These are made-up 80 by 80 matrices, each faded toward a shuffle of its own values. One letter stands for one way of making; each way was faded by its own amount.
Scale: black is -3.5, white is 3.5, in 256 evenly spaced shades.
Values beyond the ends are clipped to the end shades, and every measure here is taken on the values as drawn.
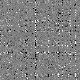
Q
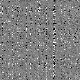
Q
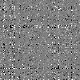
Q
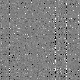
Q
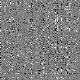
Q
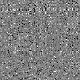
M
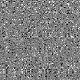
M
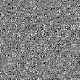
M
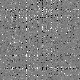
Q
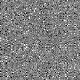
M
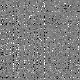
Q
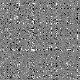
Q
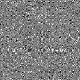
M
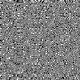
M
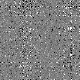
Q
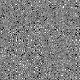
M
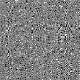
M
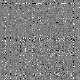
Q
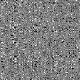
M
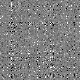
Q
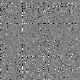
Q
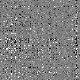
Q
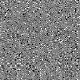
M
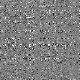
Q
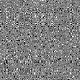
M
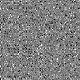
M
